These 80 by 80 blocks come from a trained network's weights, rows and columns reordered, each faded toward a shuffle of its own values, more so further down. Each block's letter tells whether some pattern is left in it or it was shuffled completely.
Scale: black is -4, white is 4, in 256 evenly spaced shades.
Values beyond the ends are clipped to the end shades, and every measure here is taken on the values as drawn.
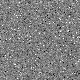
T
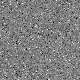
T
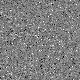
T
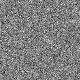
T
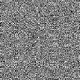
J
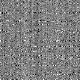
J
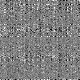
J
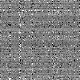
J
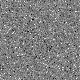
T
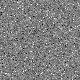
T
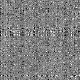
J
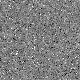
T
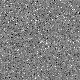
T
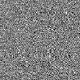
J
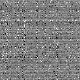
J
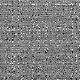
J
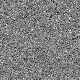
T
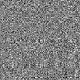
J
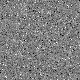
T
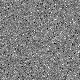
T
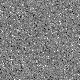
T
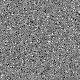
T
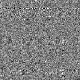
J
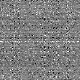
J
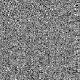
J
